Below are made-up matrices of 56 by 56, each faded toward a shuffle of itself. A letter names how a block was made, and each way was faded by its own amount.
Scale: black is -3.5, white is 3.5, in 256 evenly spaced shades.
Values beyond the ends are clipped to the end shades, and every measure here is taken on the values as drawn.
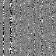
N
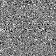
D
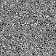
D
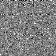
D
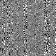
N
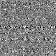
D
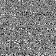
D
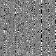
N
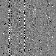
N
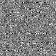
D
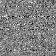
D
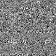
D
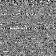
D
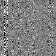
N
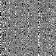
N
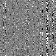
N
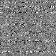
D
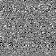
D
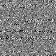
D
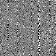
N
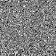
D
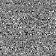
D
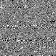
D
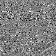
D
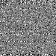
D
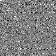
D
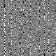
N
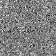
D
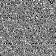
D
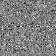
D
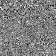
D
